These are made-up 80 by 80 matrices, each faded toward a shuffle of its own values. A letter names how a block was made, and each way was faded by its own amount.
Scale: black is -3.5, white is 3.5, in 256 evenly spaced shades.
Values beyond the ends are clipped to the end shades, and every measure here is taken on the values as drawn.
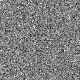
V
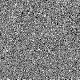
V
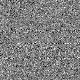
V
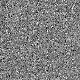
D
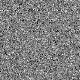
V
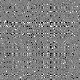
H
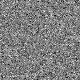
V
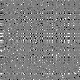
H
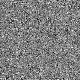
V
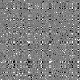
H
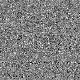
V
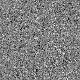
D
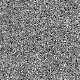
D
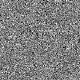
V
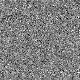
V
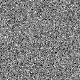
V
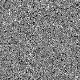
D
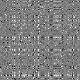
H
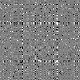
H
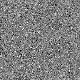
D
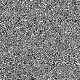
V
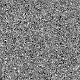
D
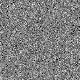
D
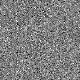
D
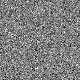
D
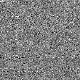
V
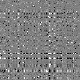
H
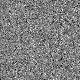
D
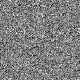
V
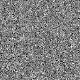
D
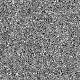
V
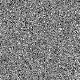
D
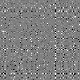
H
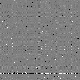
H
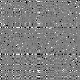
H
